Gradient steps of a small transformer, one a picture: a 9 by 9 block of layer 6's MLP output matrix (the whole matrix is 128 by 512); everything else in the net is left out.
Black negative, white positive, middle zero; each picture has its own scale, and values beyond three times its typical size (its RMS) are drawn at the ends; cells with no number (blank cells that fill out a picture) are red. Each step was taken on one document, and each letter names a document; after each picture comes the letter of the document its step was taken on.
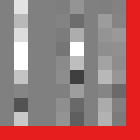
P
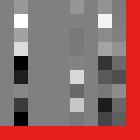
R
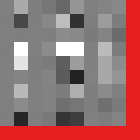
P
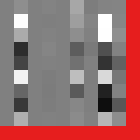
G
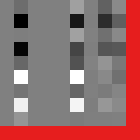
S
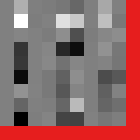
P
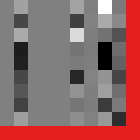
G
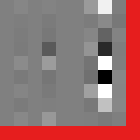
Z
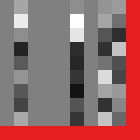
G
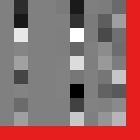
S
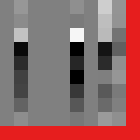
G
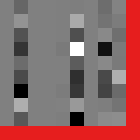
P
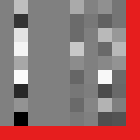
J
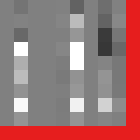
S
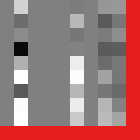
R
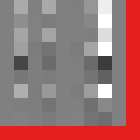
Z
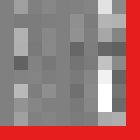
Z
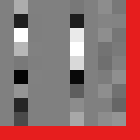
P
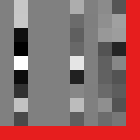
R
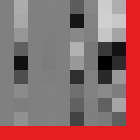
G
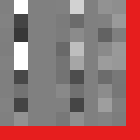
J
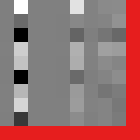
J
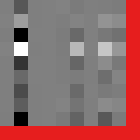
J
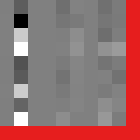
J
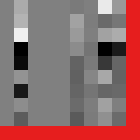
G
